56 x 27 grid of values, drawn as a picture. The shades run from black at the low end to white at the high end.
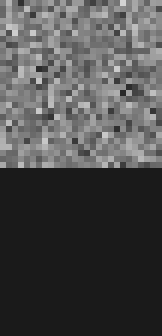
It is made of 2 by 1 panels. Panel 1,1: middling, fine-grained, strong in contrast. Panel 2,1: very low, flat.
